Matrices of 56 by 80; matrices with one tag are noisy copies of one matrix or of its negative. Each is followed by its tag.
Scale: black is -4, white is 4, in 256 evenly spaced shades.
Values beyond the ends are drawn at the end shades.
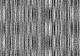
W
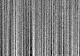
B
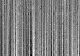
B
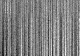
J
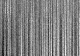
J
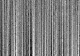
B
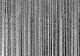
J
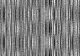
W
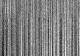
J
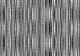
W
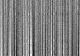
B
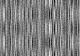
W
